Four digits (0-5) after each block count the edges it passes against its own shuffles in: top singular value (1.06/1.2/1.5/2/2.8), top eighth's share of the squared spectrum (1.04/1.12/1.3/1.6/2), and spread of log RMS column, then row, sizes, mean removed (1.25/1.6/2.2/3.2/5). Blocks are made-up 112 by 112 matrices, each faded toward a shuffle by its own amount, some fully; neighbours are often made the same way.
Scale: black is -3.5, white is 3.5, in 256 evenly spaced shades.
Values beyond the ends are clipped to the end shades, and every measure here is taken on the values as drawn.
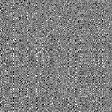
5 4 3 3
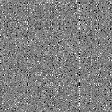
4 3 2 2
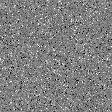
0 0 0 0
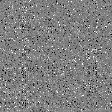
3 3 2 1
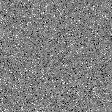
0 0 0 0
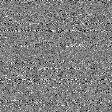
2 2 0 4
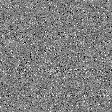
0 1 0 2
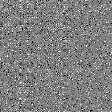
4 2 2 1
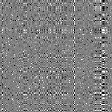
5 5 4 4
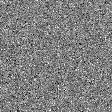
0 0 0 0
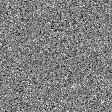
0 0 0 0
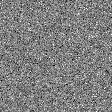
0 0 0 0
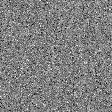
0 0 0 0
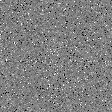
0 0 0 0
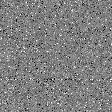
1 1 0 1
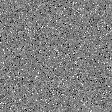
0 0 0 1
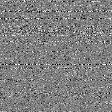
2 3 0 4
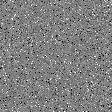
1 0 0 0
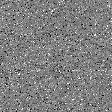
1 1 0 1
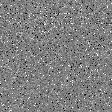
1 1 0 1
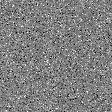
1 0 0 0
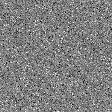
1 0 1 0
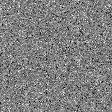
1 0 0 0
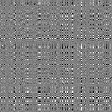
5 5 4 4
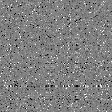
4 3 1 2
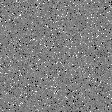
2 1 0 0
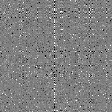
5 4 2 2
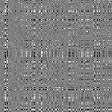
5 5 4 4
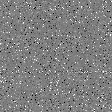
2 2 0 1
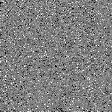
4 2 1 1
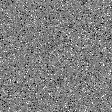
2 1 0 0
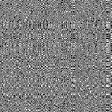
5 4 3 3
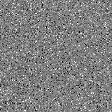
3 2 0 1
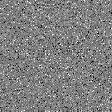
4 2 1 1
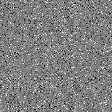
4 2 1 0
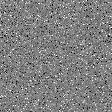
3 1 0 0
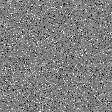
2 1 0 0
